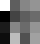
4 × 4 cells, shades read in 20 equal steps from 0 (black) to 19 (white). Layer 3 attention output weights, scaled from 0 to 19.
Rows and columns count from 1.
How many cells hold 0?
1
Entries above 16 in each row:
1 0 0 0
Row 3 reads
2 10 8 11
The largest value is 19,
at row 1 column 1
